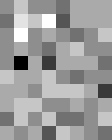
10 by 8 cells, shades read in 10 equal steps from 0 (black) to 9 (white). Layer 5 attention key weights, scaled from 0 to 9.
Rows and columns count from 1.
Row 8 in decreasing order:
7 7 6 6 6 5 5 5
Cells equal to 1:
0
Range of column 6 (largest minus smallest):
3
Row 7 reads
6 6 5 7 7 7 6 2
